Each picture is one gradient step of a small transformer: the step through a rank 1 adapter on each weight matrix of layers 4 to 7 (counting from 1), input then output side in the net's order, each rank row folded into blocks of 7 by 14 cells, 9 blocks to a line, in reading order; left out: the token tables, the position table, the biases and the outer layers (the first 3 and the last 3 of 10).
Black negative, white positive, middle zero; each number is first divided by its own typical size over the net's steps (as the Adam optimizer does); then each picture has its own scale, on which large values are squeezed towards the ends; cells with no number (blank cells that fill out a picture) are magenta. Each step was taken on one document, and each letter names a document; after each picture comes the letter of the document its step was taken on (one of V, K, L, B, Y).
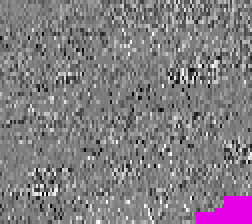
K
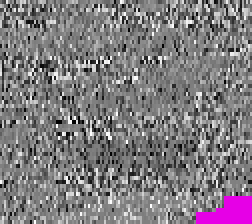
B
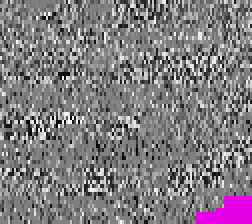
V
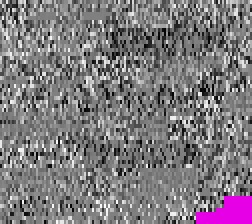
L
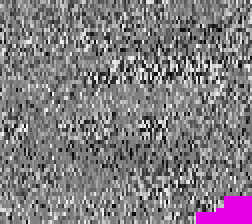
V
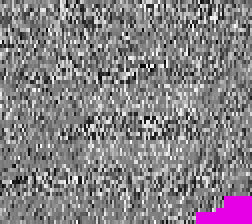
V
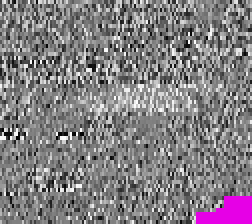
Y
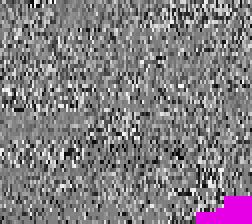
L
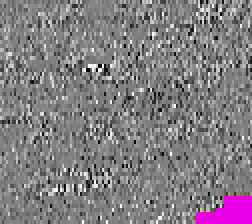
K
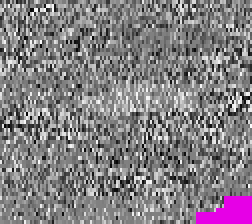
Y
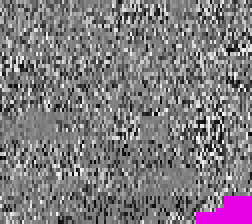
L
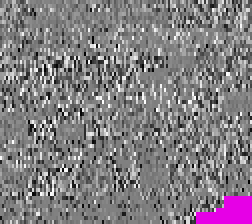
B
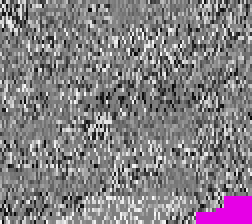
L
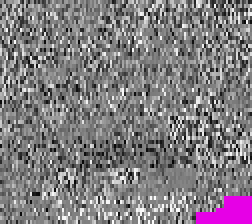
B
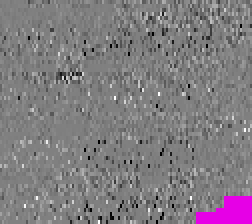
K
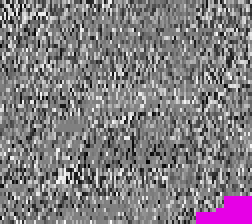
B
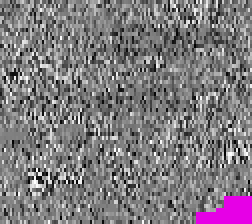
B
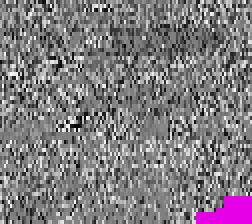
L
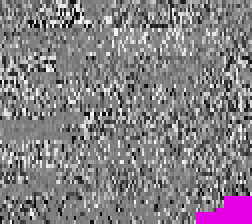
L
